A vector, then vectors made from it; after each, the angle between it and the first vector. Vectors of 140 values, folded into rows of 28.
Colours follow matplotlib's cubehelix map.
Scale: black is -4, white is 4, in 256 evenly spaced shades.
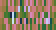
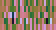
nearly opposite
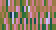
nearly parallel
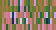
nearly opposite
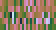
nearly parallel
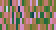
partly opposed
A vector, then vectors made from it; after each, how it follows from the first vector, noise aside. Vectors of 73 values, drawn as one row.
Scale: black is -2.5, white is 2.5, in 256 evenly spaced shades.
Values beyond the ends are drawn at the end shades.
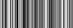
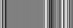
partly zeroed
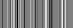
partly zeroed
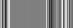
partly zeroed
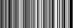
wrapped around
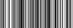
reversed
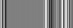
partly zeroed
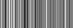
partly zeroed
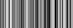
reversed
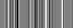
partly zeroed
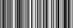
wrapped around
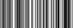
wrapped around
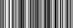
reversed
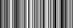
wrapped around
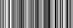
reversed
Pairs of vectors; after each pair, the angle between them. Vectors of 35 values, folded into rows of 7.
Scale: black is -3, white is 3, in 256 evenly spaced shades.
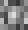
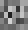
orthogonal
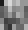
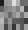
partly aligned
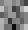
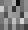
orthogonal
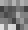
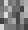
orthogonal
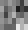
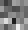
partly aligned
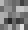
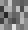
orthogonal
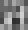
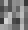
nearly parallel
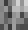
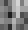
nearly parallel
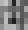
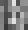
nearly opposite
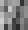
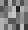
partly aligned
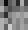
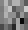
partly opposed
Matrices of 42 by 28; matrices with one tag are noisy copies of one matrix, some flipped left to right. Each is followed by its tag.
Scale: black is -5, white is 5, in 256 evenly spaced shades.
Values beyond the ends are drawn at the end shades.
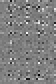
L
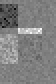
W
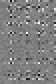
L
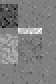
W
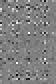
L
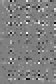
L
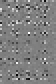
L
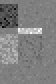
W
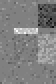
W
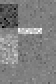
W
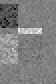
W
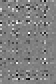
L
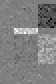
W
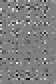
L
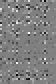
L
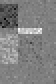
W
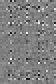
L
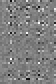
L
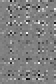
L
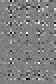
L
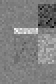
W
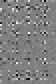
L
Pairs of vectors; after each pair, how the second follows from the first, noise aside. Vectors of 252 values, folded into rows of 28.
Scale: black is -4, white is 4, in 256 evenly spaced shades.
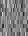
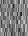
wrapped around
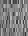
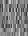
wrapped around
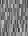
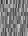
wrapped around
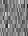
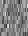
sign-scrambled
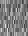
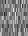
wrapped around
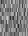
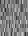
wrapped around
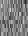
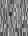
wrapped around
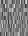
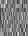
wrapped around
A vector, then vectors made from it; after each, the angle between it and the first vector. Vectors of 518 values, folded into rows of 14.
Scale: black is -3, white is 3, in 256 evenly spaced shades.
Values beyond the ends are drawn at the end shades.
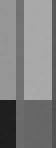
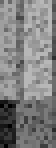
nearly parallel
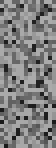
orthogonal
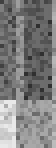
nearly opposite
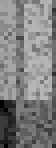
nearly parallel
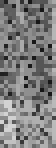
partly opposed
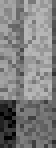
nearly parallel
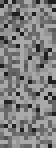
orthogonal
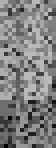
partly aligned
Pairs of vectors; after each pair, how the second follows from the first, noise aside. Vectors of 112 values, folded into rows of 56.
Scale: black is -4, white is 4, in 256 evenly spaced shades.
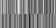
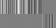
partly zeroed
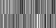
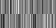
reversed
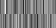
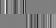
partly zeroed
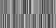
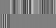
partly zeroed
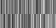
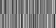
shuffled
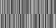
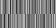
reversed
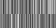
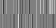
partly zeroed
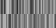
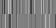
partly zeroed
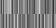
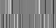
partly zeroed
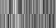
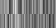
copied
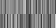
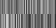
sign-scrambled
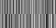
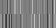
partly zeroed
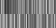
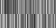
copied
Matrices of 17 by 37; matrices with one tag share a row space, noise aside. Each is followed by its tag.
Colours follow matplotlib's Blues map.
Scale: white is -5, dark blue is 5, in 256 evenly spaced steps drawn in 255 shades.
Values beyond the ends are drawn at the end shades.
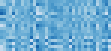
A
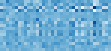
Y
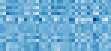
Y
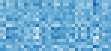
Y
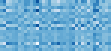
Y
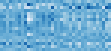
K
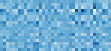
Y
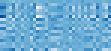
A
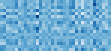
Y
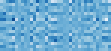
A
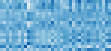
K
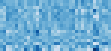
Y
